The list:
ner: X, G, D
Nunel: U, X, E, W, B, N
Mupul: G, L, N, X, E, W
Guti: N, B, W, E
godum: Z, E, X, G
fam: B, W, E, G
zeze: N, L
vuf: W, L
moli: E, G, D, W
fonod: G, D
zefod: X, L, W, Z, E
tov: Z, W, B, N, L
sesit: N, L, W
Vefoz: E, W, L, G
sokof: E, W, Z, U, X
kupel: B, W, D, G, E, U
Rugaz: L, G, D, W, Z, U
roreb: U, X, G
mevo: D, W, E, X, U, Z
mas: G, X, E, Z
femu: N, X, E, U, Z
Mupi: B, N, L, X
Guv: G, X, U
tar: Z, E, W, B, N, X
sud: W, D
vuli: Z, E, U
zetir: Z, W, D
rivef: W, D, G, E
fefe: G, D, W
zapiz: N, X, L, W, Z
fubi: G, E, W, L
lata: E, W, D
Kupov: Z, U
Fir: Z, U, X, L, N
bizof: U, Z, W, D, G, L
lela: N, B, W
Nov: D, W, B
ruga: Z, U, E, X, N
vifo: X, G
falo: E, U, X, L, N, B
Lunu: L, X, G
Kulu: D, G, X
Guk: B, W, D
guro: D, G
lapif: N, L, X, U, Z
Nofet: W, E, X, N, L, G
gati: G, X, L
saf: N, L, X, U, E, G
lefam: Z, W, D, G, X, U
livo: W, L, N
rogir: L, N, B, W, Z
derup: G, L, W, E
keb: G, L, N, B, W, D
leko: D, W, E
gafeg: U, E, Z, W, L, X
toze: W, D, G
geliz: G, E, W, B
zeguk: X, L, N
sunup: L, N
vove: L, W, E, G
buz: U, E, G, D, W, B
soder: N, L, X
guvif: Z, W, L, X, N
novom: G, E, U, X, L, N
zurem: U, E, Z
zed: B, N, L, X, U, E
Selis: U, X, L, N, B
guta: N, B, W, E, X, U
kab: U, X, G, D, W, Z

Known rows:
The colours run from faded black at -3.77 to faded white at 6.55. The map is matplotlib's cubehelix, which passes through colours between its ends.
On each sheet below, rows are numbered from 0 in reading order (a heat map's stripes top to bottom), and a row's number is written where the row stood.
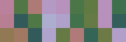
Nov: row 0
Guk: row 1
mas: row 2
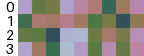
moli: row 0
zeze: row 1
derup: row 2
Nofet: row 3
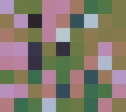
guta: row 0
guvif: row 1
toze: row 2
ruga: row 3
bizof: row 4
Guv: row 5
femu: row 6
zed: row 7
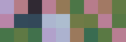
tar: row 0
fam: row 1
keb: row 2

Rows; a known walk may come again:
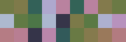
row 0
rogir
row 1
falo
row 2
godum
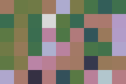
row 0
lela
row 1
Lunu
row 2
Guv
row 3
Mupul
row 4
guro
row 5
gafeg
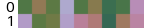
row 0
vifo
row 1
moli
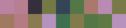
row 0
vuli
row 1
saf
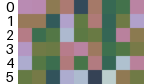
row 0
femu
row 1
mas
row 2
zed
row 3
guta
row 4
buz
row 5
vuf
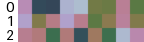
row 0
fam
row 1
leko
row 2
kab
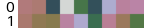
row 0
zefod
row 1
sud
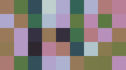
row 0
vove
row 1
Nofet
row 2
Fir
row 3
guvif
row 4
fubi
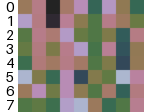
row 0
tov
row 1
tar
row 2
soder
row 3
sesit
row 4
zeze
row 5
Nunel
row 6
zapiz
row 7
keb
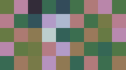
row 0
Kupov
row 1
geliz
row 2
zeguk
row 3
Guti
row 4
sunup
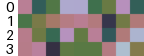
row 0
Guk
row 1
fonod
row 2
novom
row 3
bizof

